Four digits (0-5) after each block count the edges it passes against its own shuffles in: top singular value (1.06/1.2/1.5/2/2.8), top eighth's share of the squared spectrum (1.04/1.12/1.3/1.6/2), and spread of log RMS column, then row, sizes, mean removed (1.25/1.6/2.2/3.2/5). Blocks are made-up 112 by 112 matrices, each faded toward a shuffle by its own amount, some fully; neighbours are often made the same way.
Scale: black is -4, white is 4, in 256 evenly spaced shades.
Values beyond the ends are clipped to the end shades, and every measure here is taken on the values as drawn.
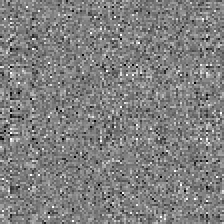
4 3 2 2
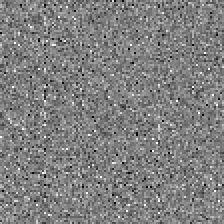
3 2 1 1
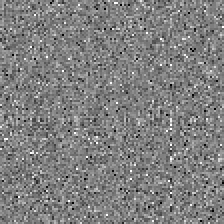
3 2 1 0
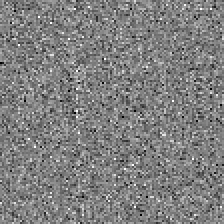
3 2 1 1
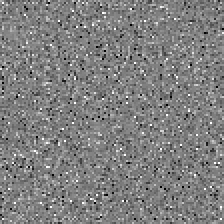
3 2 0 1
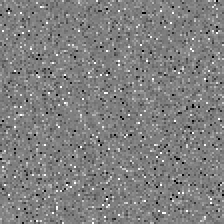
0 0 0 0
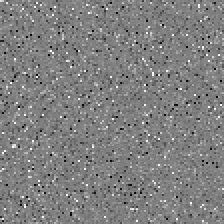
0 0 0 0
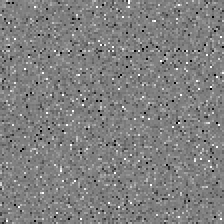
1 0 0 0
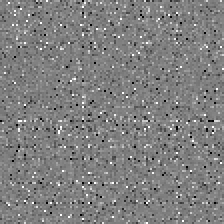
2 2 1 2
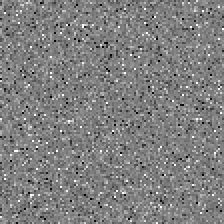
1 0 0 0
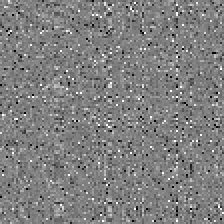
4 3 2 2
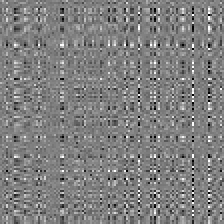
5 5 4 4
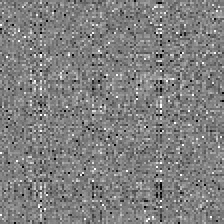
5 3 2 2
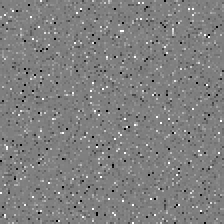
0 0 0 0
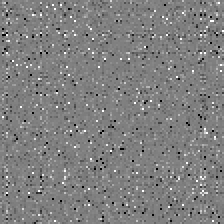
4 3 1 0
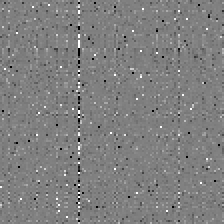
5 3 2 1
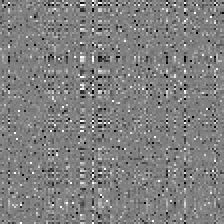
5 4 3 3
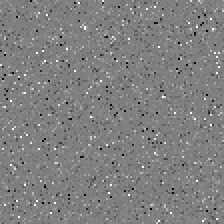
0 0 0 0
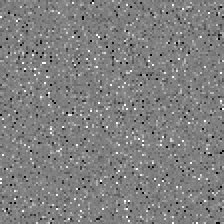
0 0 0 0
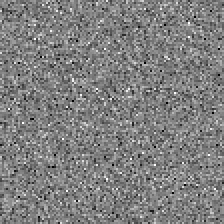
0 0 0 1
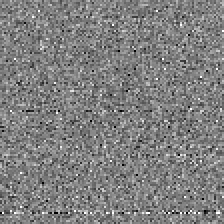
2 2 0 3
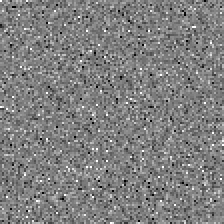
0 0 0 0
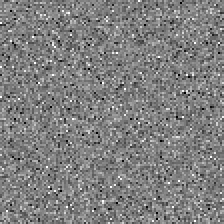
0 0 0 1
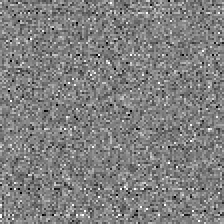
1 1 0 2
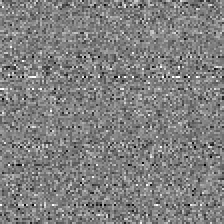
2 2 0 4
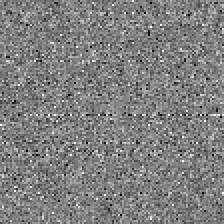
2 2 0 3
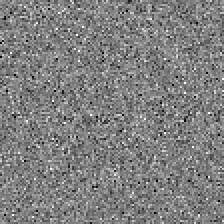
0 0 0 1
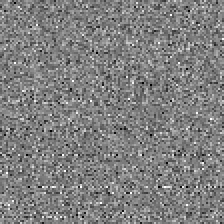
1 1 0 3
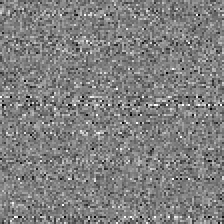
2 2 0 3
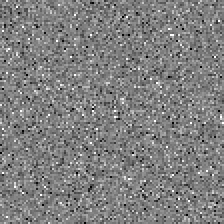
1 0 0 0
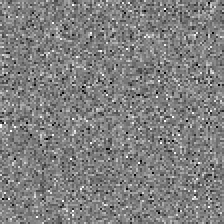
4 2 1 1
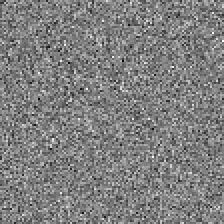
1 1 0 0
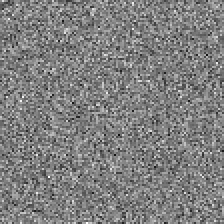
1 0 0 0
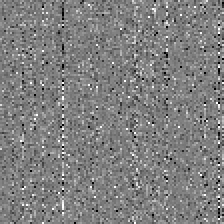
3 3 3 0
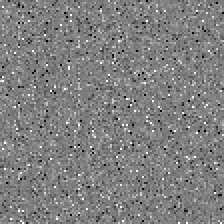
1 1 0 0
